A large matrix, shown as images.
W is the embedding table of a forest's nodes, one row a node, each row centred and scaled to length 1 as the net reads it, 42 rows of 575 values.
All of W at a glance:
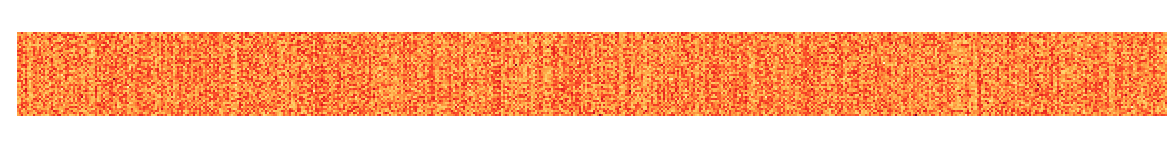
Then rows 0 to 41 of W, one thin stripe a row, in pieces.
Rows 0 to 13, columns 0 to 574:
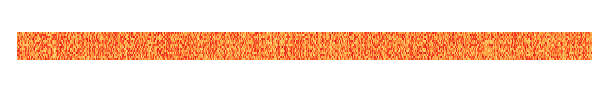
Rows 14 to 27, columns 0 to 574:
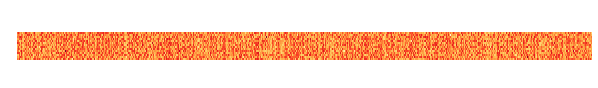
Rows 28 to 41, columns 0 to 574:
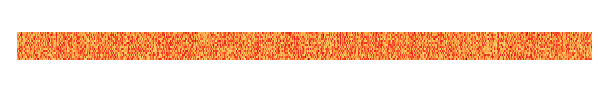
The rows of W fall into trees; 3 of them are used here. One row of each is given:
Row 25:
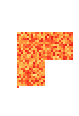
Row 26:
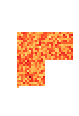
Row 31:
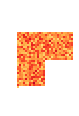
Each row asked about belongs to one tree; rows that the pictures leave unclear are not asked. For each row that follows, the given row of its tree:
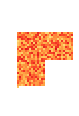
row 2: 31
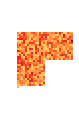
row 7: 26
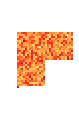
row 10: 26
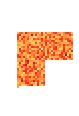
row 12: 25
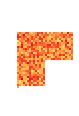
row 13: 31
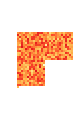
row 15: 31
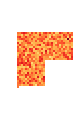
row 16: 26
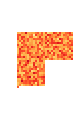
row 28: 25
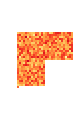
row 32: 25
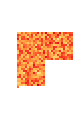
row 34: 25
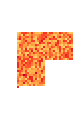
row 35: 26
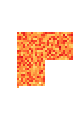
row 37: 26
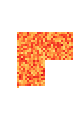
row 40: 31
